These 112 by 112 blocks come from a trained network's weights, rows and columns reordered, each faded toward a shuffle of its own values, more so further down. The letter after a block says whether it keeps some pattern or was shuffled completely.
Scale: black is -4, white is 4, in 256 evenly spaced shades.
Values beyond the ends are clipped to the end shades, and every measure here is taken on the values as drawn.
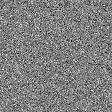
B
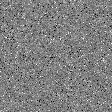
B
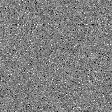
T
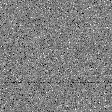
T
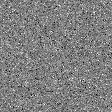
B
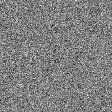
T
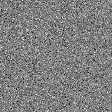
T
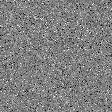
B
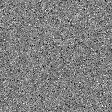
B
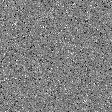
B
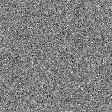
T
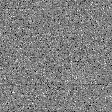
T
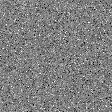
B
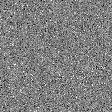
T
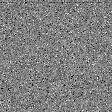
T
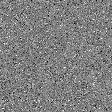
T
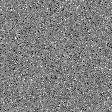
B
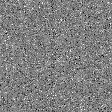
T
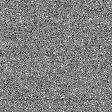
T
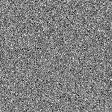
T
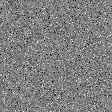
B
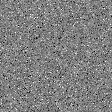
B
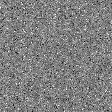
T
